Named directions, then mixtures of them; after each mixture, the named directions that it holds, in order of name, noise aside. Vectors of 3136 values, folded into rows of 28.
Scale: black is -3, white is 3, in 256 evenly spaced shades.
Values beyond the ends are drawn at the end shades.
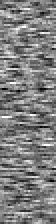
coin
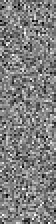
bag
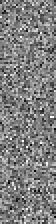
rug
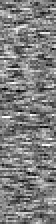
coin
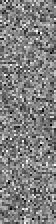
bag, rug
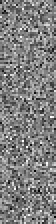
rug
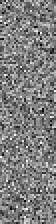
bag, rug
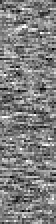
coin, rug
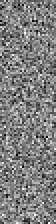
bag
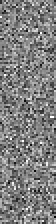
rug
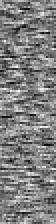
coin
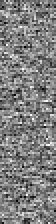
bag, coin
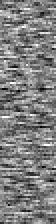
coin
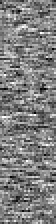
coin, rug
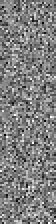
bag, rug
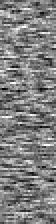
coin
